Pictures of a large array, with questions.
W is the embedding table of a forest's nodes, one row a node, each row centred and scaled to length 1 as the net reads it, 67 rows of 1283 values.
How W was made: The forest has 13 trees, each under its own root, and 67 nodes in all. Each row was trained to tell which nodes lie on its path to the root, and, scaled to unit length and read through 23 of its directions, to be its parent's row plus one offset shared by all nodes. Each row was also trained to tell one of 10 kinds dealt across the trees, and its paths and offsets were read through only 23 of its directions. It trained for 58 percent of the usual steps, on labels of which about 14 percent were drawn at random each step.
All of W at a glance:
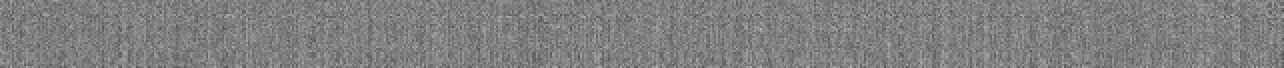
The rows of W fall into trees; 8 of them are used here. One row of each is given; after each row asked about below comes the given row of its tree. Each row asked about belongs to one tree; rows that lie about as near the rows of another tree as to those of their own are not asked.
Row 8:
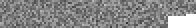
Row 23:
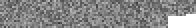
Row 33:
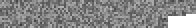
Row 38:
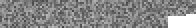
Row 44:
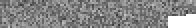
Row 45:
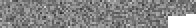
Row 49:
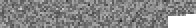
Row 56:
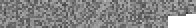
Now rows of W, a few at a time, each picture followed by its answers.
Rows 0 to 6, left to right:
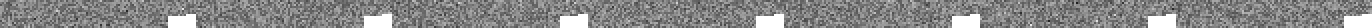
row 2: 56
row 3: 23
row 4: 56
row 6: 44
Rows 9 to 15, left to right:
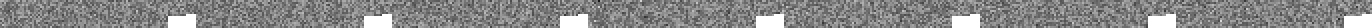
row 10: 56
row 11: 38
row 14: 49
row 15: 49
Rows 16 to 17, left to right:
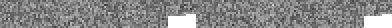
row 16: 45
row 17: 45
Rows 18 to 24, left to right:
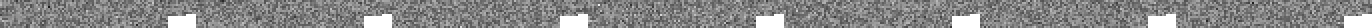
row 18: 33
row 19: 44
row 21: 33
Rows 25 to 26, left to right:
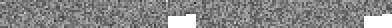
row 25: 33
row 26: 33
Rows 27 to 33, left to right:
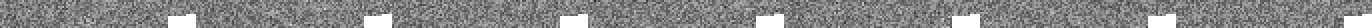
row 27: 33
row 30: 8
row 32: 23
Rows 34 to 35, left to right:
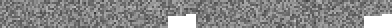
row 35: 44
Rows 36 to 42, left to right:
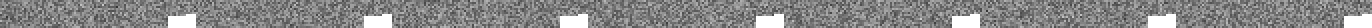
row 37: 23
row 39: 8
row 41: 23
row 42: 49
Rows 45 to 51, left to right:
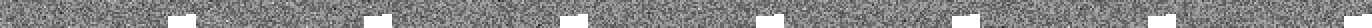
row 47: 44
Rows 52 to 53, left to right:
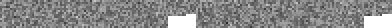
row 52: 56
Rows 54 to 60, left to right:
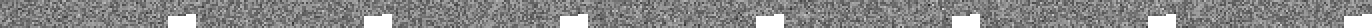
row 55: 56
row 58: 33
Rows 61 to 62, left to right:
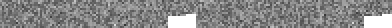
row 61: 33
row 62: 8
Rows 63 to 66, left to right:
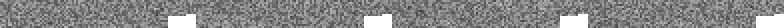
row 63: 38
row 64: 38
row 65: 8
